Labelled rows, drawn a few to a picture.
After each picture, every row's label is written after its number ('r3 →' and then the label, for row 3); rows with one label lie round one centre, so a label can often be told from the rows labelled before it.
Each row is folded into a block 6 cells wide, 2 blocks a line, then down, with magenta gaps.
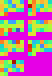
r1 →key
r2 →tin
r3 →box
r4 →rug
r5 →rug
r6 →key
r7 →key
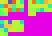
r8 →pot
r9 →rug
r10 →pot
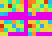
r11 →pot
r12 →tin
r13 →key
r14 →tin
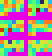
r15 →rug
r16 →box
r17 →box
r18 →rug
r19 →pot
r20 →pot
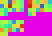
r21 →pot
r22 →tin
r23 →box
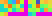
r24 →rug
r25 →pot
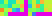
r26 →box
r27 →pot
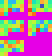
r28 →box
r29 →key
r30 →box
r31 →box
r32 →rug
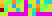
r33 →key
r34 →pot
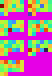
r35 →tin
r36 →tin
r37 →box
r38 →pot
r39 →box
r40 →box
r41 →rug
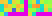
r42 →pot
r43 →pot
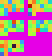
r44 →pot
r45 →tin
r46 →key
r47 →box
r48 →tin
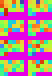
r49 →tin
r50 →pot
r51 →box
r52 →pot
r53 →rug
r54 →pot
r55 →pot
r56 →pot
